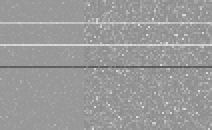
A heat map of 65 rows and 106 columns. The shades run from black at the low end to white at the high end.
The bottom left is the calmest part. The left part is calmer, up to a seam about 40% of the way across. There is no overall slope. Rows 12, 23 and 34 stand out from the rest.
